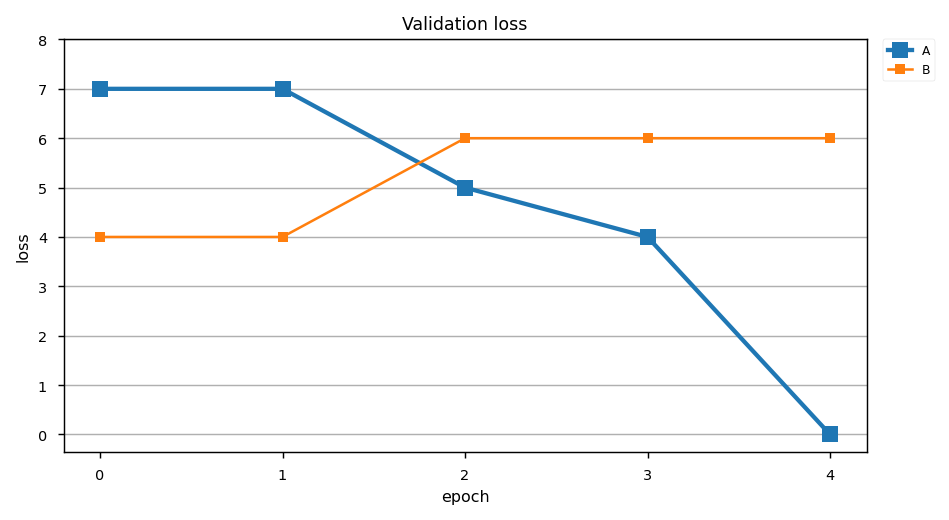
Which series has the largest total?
B
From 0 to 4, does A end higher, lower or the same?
lower
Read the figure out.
Title: Validation loss
x-axis: epoch, ticks 0 1 2 3 4
y-axis: loss, ticks 0 1 2 3 4 5 6 7 8
Legend: A, B
Values:
A: 7 7 5 4 0
B: 4 4 6 6 6
